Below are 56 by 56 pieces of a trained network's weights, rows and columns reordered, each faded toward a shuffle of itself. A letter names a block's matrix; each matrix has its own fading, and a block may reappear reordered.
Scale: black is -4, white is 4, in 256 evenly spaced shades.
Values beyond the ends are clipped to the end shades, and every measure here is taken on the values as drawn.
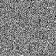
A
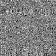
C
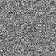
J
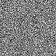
A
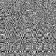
J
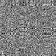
J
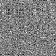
C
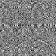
J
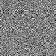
J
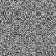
J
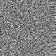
A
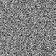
A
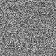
A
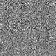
C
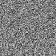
A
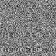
J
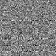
J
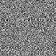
J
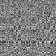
J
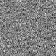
A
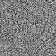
A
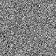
A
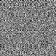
J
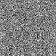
C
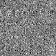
C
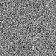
A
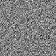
A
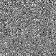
C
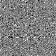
C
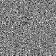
C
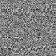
J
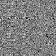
C
